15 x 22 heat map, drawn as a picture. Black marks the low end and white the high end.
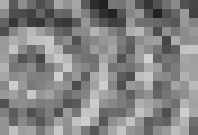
A horizontal seam about 20% of the way down splits the table, and the bottom part is higher. Overall the values sit about 50% of the way up the scale. The histogram is bell-shaped. Concentric rings centre on the middle left.
